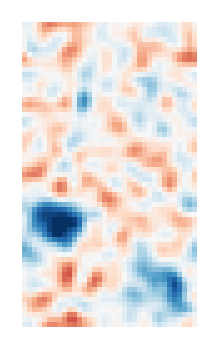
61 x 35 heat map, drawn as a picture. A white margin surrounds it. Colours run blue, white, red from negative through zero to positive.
Neither half mirrors the other. The texture is blotchy. There are two dips.
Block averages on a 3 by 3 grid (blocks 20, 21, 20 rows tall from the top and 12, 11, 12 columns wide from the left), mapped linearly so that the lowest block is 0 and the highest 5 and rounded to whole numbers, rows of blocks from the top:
5 3 4
2 5 4
3 4 0
